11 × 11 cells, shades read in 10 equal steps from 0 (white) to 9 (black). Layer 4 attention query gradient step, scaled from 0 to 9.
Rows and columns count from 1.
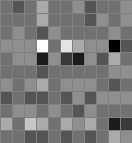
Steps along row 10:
up down up up down up down up up down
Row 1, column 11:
4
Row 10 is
3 5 2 3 5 3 4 3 5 8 7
